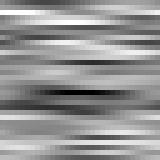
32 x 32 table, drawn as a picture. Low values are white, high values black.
The values follow a bell shape. The middle left is the calmest part. Streaks run across, left to right.
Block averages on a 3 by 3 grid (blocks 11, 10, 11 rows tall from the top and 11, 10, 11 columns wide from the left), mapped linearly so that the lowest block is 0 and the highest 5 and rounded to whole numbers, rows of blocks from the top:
201 | 553 | 140
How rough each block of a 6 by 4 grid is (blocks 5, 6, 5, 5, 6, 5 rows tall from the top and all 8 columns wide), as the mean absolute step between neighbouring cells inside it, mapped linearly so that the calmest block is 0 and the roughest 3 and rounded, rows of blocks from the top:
2 1 1 1 | 1 1 1 2 | 0 1 2 1 | 0 1 2 0 | 1 0 0 1 | 0 1 3 1
